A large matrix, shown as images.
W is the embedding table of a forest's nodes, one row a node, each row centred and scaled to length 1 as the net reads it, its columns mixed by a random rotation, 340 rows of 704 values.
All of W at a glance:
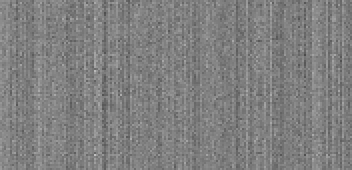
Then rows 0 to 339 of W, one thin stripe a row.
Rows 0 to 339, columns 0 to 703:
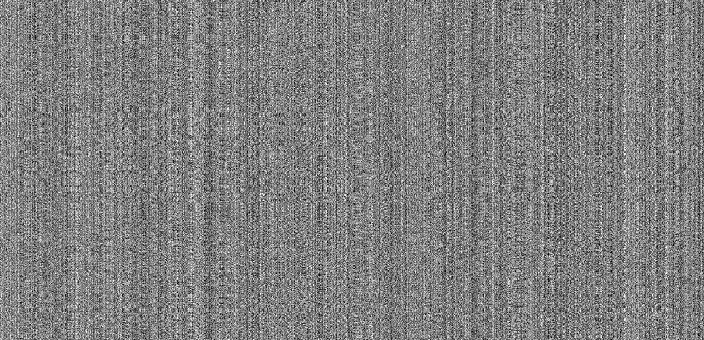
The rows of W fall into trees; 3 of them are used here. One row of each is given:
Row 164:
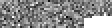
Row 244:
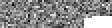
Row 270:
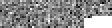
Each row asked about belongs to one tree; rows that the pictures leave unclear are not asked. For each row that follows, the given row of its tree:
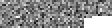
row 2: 270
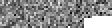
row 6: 270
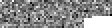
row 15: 244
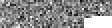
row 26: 270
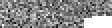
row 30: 244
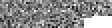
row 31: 164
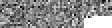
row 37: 270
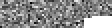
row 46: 244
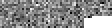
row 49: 270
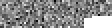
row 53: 270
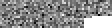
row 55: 270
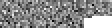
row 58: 164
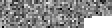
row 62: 270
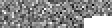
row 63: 164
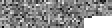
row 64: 270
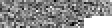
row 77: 164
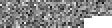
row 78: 270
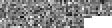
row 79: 270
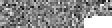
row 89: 270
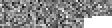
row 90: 244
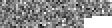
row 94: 164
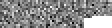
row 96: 164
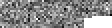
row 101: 244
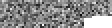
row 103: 164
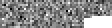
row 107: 270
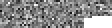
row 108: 270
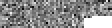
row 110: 270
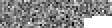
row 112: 164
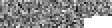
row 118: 164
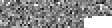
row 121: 270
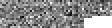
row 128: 270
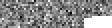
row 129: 270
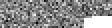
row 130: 244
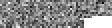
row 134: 270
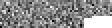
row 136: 164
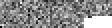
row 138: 244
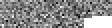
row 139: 244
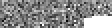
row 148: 164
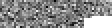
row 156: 164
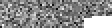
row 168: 244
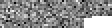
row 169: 244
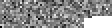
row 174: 244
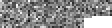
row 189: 244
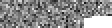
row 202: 164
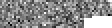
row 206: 164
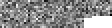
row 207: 244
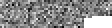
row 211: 244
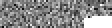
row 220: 270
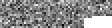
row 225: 270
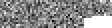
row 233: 164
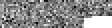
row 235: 244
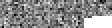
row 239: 270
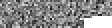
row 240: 270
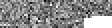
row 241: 244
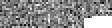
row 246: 270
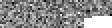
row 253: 244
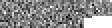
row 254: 164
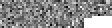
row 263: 270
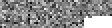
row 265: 244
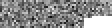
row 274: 164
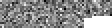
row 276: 244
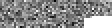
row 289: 164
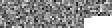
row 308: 270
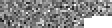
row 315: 164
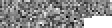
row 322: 164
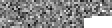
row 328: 270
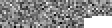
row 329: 164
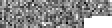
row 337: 164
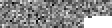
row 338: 244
